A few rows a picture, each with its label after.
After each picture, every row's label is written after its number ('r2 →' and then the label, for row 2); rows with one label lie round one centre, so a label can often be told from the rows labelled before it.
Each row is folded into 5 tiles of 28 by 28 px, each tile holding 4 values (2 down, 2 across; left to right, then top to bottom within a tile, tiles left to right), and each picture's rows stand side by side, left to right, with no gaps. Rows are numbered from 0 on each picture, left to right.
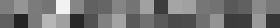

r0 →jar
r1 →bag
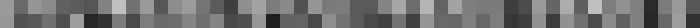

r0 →bag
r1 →bag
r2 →bag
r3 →bag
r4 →bag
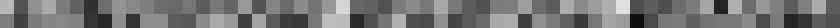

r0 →bag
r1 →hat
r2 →jar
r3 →hat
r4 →jar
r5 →bag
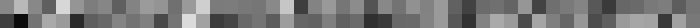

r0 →jar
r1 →jar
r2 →bag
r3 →hat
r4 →hat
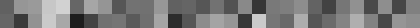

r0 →jar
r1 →hat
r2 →hat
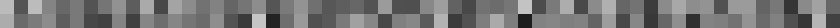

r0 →bag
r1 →bag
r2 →hat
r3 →hat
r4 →bag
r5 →bag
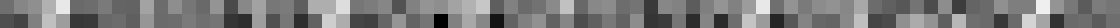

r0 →jar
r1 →bag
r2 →jar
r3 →jar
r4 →bag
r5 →jar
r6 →hat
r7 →jar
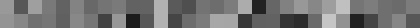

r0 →bag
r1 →hat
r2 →jar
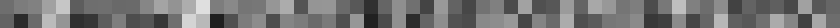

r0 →jar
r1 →jar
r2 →bag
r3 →hat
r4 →bag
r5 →hat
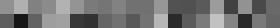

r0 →jar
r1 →hat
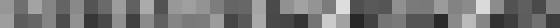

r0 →bag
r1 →bag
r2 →jar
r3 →jar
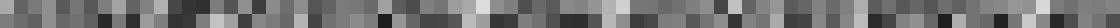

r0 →bag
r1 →hat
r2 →hat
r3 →jar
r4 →jar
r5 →bag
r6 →hat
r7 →jar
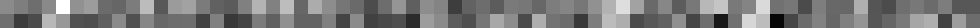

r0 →jar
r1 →bag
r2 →bag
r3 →hat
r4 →jar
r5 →jar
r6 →hat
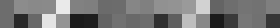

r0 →jar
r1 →jar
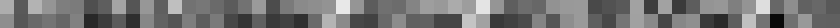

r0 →bag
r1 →bag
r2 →jar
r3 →jar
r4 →hat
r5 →jar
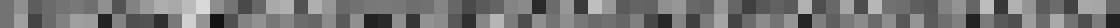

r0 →hat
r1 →jar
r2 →bag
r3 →hat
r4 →bag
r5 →hat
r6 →bag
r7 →bag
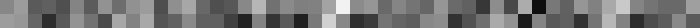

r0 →hat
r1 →bag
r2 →jar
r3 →hat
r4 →jar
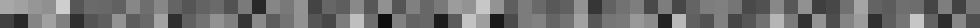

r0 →jar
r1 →hat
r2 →hat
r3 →jar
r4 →hat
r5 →hat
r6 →hat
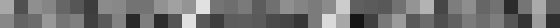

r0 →bag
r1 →jar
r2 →jar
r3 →bag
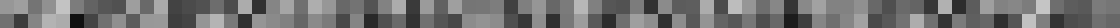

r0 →jar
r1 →hat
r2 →bag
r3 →bag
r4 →hat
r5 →bag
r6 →hat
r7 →jar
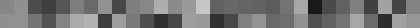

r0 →hat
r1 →jar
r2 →hat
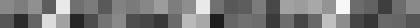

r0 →jar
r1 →jar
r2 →jar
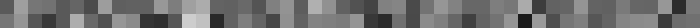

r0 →hat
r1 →jar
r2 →bag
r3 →hat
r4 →hat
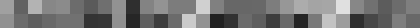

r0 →bag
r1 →jar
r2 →jar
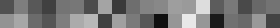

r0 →hat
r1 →jar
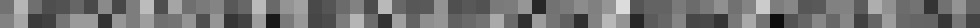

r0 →hat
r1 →bag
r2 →hat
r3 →hat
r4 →jar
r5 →jar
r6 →bag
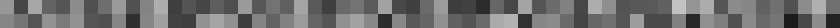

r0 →bag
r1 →hat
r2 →hat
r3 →hat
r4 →bag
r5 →bag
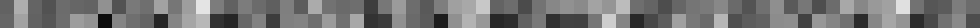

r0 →hat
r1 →jar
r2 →bag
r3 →jar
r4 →jar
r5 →hat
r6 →jar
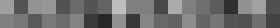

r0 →bag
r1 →bag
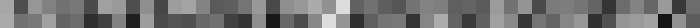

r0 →bag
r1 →bag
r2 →jar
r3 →hat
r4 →hat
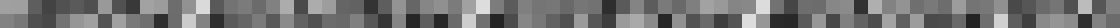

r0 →hat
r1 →jar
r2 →bag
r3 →jar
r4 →hat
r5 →jar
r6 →bag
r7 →hat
